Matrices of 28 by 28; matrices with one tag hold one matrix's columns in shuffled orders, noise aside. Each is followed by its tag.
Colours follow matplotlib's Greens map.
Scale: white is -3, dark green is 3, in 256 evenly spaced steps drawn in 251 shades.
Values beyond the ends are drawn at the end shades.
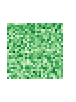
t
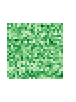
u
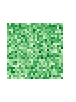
t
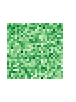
t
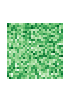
t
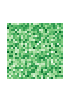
t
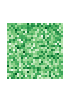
t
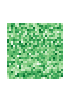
u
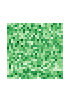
u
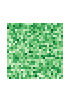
t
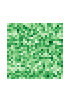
u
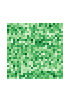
u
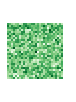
t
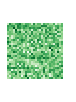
t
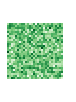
t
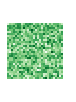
t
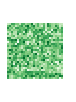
u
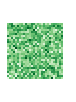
t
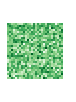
t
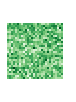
t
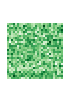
u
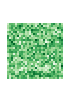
u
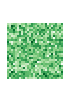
u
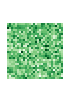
t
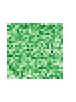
t
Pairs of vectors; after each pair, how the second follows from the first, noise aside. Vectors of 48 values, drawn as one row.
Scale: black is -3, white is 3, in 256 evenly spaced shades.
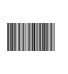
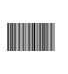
copied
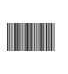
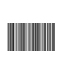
negated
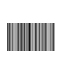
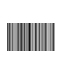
copied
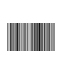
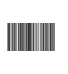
negated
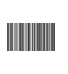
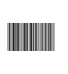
negated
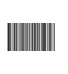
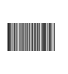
copied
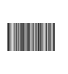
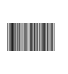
negated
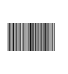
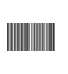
negated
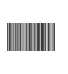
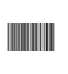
negated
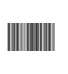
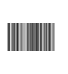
copied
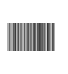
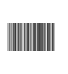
copied
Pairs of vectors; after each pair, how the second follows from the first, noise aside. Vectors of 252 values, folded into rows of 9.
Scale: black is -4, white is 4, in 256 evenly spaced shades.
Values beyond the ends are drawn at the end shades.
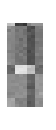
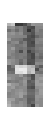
copied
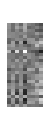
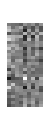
reversed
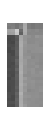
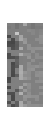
partly zeroed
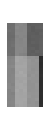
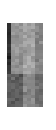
reversed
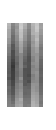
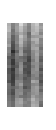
copied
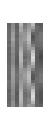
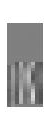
partly zeroed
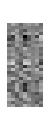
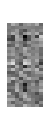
copied
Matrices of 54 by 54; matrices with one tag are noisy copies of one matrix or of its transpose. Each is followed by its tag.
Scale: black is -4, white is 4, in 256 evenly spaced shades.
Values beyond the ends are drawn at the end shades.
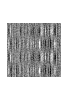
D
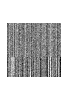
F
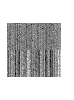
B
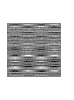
D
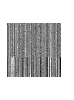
F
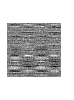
D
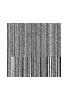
F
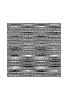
D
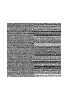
B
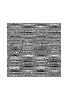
D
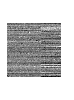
F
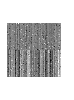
B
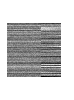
F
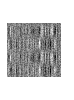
D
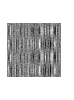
D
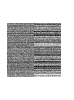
B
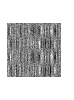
D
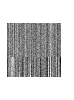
F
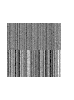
B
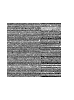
F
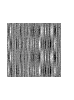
D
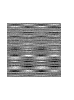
D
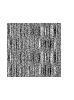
D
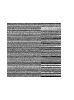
F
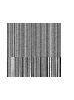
F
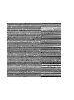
F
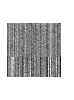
F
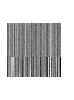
F
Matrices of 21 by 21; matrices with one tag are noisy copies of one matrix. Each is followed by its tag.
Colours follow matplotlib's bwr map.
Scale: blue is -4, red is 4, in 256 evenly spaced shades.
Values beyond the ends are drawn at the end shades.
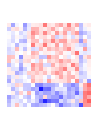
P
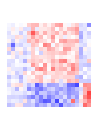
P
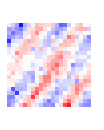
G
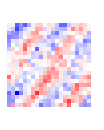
G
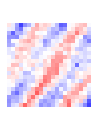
G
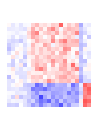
P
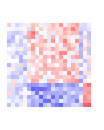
P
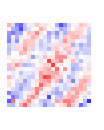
G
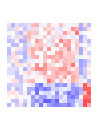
P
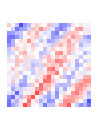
G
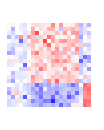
P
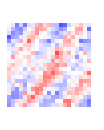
G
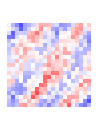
G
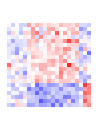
P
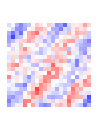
G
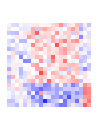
P
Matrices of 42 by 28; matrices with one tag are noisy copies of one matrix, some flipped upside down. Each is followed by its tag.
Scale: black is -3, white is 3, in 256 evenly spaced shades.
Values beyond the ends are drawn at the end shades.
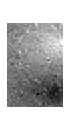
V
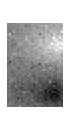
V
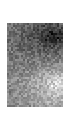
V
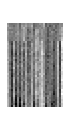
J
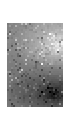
V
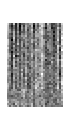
J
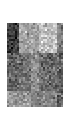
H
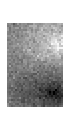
V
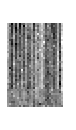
J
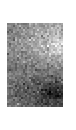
V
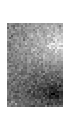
V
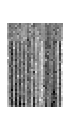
J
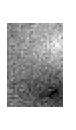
V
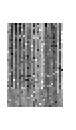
J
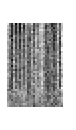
J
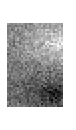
V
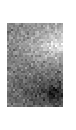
V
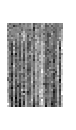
J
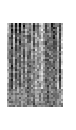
J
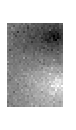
V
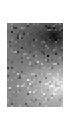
V
